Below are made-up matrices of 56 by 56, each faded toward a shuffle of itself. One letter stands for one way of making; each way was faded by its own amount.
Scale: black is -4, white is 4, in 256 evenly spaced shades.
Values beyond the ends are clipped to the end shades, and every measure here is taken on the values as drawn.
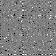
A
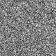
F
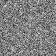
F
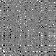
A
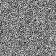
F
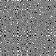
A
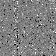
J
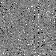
J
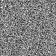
F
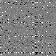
A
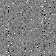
J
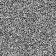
F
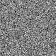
F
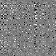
A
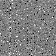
J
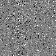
J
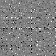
A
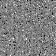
J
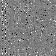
J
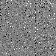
J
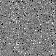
J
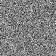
F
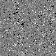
J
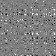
A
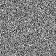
F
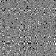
A
